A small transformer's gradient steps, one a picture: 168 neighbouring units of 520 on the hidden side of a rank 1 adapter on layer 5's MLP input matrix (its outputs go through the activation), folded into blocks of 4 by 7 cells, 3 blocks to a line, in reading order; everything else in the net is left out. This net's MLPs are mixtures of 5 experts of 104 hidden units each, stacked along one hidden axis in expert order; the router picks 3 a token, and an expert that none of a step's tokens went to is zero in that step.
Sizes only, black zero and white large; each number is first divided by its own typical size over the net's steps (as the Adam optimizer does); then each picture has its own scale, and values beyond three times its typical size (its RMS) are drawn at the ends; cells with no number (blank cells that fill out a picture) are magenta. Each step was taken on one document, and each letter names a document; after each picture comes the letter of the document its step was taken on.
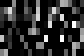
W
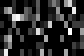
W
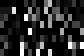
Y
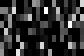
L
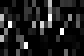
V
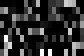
W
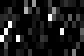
V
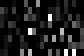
Y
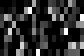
L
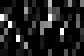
V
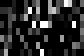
W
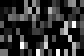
L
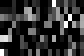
L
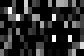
W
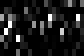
V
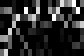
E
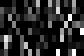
L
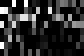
E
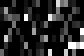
L
